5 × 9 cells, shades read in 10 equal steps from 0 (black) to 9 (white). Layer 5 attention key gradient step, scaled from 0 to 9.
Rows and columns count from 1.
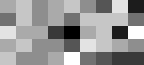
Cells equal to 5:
8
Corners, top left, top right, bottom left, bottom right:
6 1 7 2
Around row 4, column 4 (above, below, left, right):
2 6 5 3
